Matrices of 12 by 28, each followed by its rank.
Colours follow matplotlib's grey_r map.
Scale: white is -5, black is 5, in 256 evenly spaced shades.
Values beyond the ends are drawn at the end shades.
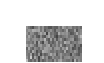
full rank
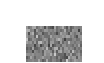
full rank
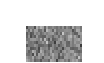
full rank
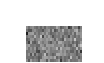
full rank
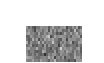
full rank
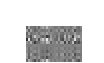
two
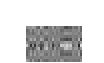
two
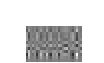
two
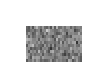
full rank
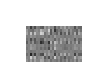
two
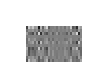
two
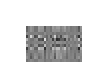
two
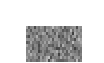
full rank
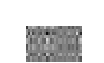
two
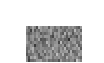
full rank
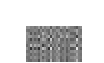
two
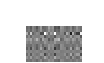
two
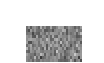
full rank
